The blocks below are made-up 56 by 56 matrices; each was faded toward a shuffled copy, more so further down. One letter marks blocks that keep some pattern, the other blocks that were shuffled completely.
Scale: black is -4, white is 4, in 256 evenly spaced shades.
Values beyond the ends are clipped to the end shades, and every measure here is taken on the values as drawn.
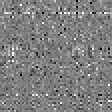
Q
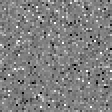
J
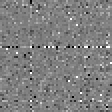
Q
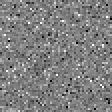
J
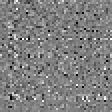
Q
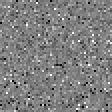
J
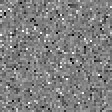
J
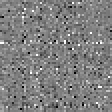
Q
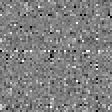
Q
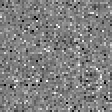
J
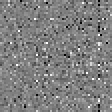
Q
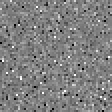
J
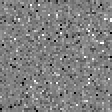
J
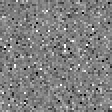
J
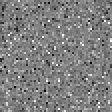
J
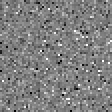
J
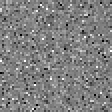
J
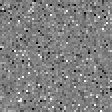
J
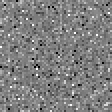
J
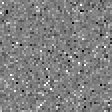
J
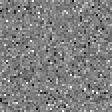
J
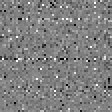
Q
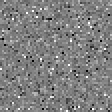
J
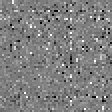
Q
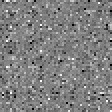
Q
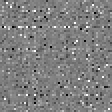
Q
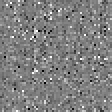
Q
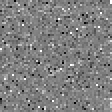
J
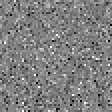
J
